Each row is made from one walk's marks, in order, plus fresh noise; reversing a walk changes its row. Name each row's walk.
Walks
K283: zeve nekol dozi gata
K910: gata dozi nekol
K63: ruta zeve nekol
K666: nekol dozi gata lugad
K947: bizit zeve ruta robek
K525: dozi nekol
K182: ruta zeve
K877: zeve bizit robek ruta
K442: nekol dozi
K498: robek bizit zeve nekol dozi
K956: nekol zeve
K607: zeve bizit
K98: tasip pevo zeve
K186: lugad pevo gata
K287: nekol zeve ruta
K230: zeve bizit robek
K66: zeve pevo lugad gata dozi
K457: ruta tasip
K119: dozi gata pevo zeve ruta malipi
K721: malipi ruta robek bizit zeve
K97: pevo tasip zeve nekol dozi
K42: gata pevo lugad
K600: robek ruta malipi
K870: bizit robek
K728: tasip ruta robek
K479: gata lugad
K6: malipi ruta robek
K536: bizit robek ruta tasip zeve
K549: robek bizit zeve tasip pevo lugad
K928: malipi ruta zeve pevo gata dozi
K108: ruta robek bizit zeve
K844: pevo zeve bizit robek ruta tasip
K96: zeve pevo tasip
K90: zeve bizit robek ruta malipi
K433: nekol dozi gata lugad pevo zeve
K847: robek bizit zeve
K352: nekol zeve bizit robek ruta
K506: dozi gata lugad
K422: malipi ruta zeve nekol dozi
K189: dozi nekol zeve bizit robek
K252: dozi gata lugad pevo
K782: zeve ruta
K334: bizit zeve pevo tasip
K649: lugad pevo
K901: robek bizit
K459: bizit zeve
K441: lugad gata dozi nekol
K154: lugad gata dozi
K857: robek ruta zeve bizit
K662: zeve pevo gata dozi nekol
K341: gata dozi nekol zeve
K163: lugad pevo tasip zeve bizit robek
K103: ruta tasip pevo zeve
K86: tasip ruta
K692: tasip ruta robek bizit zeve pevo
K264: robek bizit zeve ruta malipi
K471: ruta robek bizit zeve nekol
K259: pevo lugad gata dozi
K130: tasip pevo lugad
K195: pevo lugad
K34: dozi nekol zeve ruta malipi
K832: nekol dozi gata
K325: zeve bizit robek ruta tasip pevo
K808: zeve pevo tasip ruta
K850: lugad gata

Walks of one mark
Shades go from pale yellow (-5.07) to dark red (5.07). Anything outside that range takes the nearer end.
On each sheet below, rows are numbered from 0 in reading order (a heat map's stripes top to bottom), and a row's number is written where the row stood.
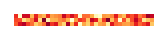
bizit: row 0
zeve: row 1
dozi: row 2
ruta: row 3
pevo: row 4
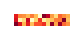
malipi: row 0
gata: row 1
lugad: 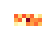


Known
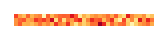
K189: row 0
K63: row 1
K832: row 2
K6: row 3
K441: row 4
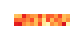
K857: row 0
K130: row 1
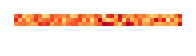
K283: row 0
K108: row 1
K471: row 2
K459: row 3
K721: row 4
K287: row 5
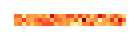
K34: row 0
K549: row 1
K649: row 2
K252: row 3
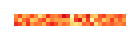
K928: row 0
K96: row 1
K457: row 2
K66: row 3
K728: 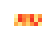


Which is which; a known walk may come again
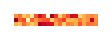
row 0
K956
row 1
K870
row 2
K341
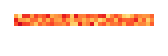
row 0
K947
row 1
K662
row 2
K98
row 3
K119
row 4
K471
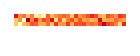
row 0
K850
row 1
K63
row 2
K808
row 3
K877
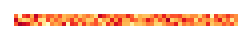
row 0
K459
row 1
K130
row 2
K422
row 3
K42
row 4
K666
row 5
K195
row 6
K352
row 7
K103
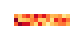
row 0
K607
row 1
K441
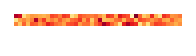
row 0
K910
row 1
K325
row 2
K108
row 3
K230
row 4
K901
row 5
K536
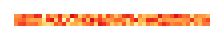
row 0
K844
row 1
K457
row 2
K252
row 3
K498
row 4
K525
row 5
K96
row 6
K34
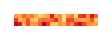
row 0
K721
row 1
K600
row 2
K334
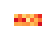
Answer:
K287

